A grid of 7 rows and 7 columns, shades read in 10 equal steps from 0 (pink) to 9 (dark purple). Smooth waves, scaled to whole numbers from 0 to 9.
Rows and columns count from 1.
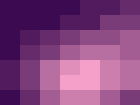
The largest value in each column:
9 9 9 9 8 8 7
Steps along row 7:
down down down same up up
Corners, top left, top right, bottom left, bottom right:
9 7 9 6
